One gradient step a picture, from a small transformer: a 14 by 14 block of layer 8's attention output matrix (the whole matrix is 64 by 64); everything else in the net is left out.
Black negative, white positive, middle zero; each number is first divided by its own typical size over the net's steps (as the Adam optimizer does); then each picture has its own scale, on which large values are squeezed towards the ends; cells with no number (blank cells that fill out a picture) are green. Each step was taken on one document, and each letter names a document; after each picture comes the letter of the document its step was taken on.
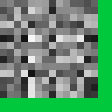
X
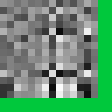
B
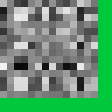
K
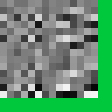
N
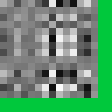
B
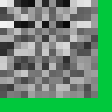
K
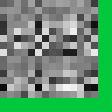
N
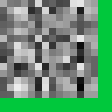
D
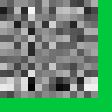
D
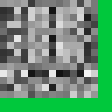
X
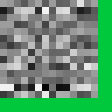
D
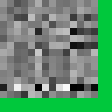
N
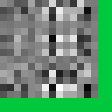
B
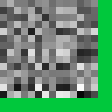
D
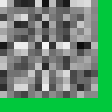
K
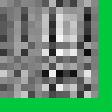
B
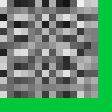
K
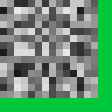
K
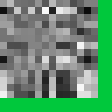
D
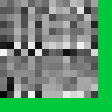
N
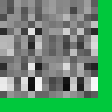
N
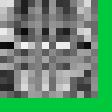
K
